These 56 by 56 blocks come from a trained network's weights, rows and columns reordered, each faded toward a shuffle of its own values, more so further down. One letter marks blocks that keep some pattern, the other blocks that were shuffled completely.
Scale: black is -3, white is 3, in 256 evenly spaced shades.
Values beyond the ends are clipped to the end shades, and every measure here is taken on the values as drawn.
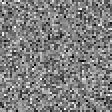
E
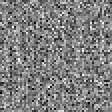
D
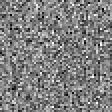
D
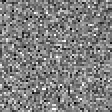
E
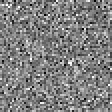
D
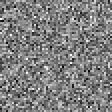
E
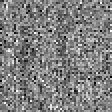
D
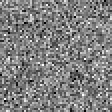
E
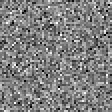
E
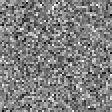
D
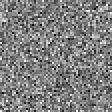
E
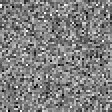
E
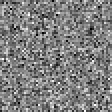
D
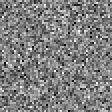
E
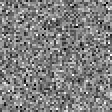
D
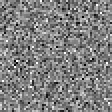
E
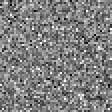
E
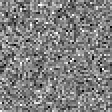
E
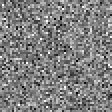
E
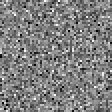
E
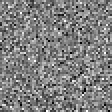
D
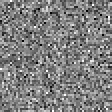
E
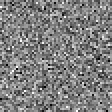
E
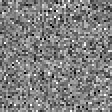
E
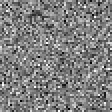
E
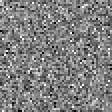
E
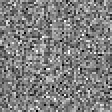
D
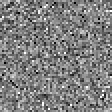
E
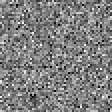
E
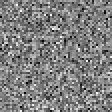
E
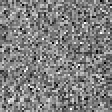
D
